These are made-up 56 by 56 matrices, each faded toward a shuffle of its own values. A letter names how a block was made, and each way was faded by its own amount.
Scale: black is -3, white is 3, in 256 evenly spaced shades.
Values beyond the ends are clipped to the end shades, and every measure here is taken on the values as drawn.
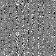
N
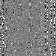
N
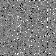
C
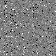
C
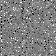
C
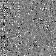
C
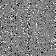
C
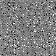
C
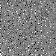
C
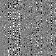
N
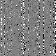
N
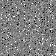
C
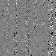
N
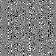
N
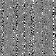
N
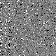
C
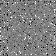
C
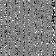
N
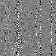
N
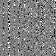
N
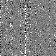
N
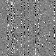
N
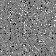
C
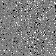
C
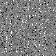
C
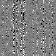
N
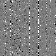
N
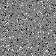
C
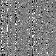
N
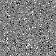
C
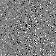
C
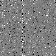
C
